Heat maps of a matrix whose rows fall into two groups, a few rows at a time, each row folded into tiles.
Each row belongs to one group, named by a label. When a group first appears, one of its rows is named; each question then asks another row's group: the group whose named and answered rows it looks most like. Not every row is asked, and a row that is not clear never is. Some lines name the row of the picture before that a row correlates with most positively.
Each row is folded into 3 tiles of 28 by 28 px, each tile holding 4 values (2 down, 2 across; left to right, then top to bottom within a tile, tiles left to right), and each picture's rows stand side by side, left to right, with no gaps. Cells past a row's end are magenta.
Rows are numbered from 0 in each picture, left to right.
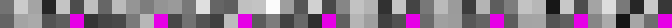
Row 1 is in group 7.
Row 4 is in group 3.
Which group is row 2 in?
7
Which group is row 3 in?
3
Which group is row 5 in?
3
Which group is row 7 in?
3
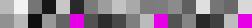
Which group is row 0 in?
3
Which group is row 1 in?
7
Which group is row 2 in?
7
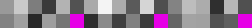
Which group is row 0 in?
3
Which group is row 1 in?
3
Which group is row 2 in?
3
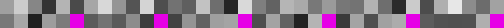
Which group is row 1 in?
3
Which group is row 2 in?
7
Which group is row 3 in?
7
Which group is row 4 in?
7
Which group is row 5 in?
7
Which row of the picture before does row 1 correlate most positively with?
1
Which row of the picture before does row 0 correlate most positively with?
0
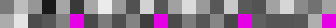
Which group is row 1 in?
3
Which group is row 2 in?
3
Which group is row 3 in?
7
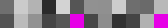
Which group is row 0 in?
3
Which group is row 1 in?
7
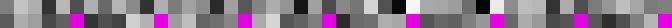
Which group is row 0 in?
3
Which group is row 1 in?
7
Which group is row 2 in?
3
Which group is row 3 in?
3
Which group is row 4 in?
7
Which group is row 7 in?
7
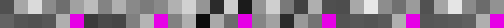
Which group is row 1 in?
7
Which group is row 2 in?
3
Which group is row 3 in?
3
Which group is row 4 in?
7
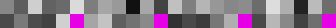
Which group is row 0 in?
7
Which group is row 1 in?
3
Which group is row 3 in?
3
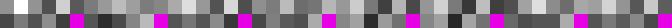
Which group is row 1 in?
7
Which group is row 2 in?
3
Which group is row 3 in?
7
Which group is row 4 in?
3
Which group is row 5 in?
3
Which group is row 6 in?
7
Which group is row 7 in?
3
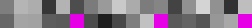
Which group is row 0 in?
3
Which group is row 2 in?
7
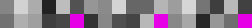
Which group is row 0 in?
3
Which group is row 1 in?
7
